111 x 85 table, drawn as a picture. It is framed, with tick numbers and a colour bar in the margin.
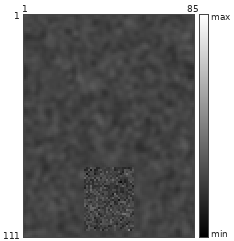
Histogram: heavy tails on both sides. Slope: none. Roughest part: bottom middle. Odd rows or columns: none. Grain: blotchy. Odd patch: rougher, in the bottom middle.
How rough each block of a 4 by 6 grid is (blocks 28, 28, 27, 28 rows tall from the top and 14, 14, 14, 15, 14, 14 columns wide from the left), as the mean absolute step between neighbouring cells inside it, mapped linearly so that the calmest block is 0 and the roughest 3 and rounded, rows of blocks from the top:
0 0 0 0 0 0 / 0 0 0 0 0 0 / 0 0 1 1 0 0 / 0 0 3 3 0 0
